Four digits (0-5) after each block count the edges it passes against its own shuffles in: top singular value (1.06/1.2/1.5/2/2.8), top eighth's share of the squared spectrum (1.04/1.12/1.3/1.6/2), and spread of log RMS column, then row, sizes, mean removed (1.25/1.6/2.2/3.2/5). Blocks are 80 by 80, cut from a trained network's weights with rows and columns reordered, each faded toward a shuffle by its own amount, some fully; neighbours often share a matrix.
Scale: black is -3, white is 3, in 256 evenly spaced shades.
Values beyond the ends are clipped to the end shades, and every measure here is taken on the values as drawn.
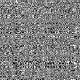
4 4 1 3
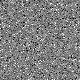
1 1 1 1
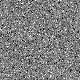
0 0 0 0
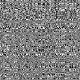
4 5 2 4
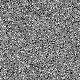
0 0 0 0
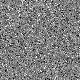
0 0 0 0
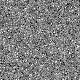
0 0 0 0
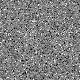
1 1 0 0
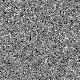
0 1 0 0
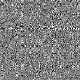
3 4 3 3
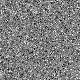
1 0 0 0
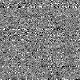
3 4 2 3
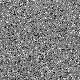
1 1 0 0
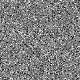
3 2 0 1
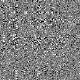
3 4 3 3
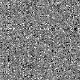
2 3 2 2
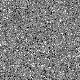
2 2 1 1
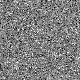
2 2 0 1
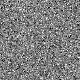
2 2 0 0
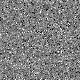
1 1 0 0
